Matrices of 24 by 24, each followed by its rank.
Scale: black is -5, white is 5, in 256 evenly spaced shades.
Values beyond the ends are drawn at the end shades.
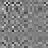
three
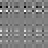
one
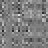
three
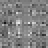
three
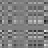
one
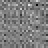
three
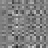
two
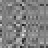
three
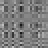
two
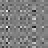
two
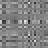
two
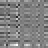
two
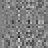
three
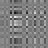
one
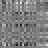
two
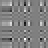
one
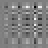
one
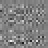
three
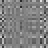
two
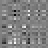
two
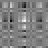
one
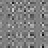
three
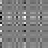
one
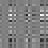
one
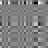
one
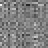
three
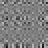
two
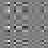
one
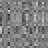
three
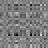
two
